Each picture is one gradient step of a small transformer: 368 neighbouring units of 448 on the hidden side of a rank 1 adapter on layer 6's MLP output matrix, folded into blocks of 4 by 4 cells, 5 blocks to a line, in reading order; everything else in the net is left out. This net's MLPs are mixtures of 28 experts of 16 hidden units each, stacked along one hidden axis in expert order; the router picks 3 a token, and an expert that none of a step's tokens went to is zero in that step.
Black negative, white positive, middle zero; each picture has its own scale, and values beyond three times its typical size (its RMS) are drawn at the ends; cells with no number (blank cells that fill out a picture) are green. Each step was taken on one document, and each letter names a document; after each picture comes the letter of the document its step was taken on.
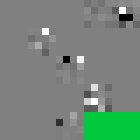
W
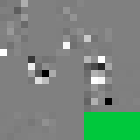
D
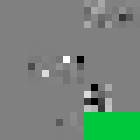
W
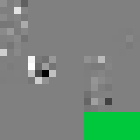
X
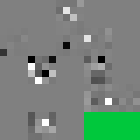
D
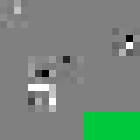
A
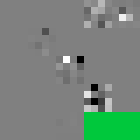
W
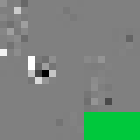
X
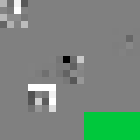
A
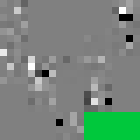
X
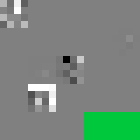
A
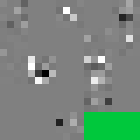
X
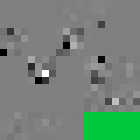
D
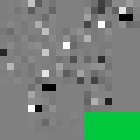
D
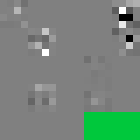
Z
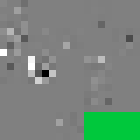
X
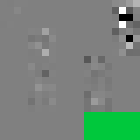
Z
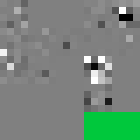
X
